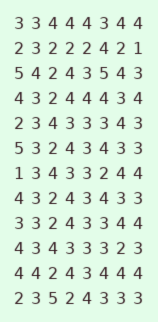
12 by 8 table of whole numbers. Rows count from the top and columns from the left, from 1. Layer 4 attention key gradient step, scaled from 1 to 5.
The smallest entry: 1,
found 2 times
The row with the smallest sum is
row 2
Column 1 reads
3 2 5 4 2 5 1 4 3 4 4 2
